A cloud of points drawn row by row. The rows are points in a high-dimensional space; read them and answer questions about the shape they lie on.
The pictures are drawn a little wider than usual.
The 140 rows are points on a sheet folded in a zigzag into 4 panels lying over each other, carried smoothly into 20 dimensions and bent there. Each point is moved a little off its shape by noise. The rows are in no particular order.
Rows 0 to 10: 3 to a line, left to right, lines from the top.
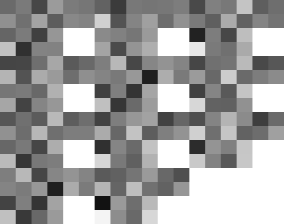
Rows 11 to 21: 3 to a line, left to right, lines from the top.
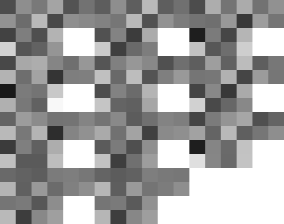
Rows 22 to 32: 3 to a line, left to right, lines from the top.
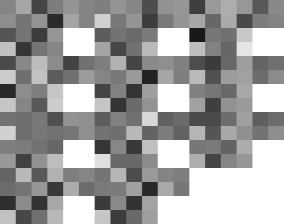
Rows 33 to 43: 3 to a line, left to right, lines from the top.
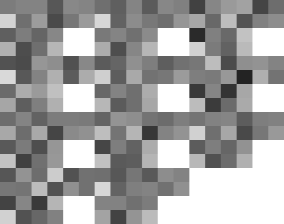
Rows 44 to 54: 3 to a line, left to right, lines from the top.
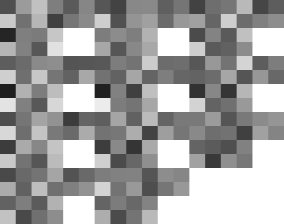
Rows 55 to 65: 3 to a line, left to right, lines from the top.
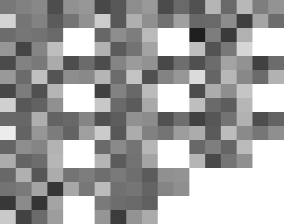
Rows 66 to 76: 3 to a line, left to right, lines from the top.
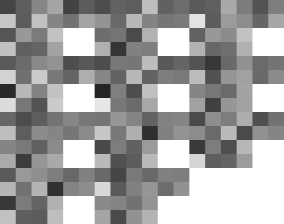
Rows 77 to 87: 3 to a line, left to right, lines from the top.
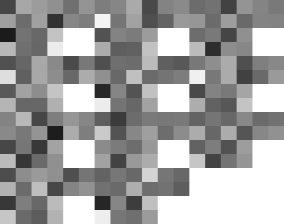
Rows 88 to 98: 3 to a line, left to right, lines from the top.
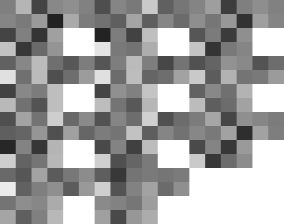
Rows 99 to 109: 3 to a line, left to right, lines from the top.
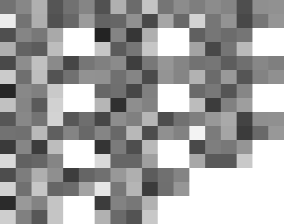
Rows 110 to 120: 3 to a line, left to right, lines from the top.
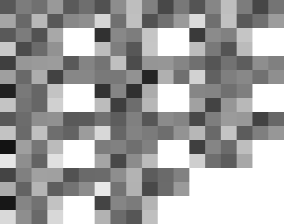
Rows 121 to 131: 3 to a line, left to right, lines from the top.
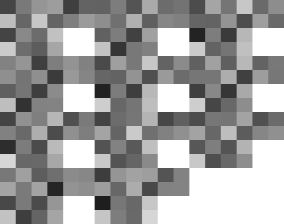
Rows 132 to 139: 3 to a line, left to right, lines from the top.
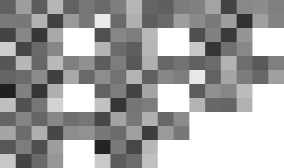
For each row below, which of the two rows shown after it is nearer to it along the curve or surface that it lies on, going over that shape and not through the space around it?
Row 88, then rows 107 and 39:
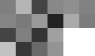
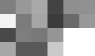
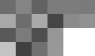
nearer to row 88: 39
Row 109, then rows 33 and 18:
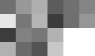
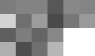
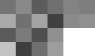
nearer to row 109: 33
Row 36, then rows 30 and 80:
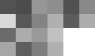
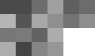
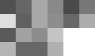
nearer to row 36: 80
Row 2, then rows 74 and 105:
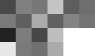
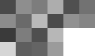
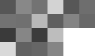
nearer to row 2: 74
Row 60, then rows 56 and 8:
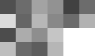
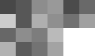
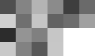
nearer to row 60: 8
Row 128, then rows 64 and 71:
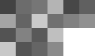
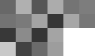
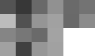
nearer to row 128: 71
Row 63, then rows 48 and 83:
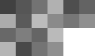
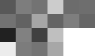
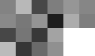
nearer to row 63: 48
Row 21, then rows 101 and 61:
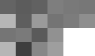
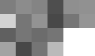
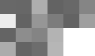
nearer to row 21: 101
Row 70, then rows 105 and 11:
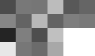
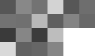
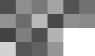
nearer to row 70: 11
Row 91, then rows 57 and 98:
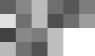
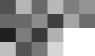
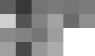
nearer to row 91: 98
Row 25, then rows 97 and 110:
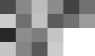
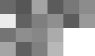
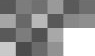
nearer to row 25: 97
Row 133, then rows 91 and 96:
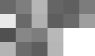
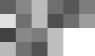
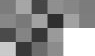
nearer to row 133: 91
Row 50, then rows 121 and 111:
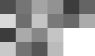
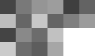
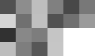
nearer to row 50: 111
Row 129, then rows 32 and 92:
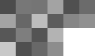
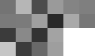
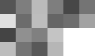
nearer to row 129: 32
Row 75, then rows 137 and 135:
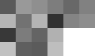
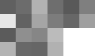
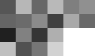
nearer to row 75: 137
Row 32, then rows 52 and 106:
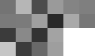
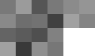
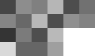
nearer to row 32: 52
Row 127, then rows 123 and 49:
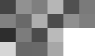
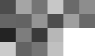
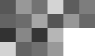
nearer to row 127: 123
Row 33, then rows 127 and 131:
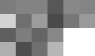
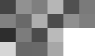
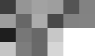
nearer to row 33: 131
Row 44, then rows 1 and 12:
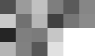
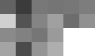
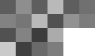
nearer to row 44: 1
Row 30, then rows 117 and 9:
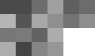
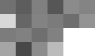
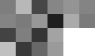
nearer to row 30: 117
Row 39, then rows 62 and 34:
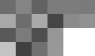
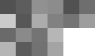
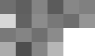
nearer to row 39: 34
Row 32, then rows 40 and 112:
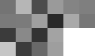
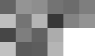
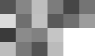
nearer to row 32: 40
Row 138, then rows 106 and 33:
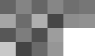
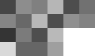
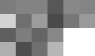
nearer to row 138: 106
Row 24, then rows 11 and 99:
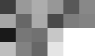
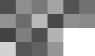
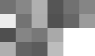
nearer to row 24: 99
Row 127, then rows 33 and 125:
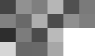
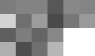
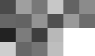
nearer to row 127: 125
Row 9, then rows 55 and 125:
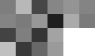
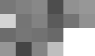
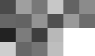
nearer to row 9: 125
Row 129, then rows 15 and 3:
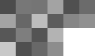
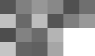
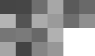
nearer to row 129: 3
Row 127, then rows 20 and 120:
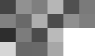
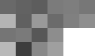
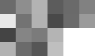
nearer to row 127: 20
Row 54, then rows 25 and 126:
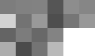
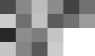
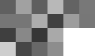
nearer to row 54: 25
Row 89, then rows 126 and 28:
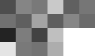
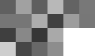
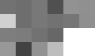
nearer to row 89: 126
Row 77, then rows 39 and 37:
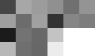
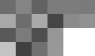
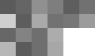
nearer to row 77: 37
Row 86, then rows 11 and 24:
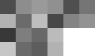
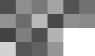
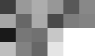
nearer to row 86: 24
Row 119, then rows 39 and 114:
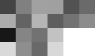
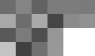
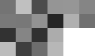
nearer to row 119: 39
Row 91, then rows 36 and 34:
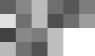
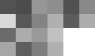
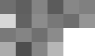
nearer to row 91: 36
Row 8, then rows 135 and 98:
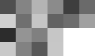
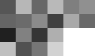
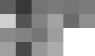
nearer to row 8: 98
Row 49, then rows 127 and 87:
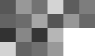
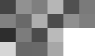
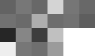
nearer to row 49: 87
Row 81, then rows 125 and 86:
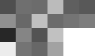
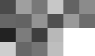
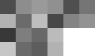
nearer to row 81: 125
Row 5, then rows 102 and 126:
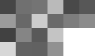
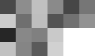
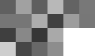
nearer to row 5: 126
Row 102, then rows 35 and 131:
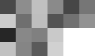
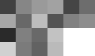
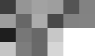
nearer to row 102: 131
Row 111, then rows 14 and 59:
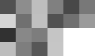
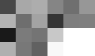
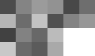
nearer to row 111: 14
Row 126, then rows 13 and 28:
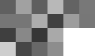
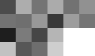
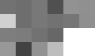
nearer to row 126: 13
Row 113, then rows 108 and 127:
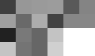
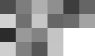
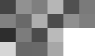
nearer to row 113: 108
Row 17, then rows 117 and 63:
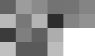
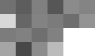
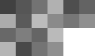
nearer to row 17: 117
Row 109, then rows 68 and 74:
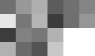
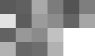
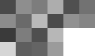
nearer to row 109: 68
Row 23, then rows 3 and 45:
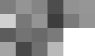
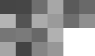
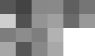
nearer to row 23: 45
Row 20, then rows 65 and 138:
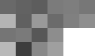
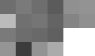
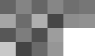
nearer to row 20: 138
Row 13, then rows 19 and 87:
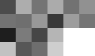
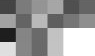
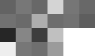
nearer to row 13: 87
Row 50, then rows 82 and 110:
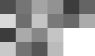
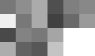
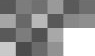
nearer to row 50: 82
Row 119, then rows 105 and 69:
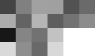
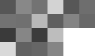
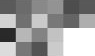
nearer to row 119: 69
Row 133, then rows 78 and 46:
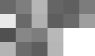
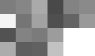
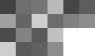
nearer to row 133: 78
